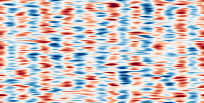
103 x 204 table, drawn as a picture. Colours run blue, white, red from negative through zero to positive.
Stripes: upright, repeating 9 times. Histogram: bell-shaped. Slope: none. Average level on the scale: 50%.
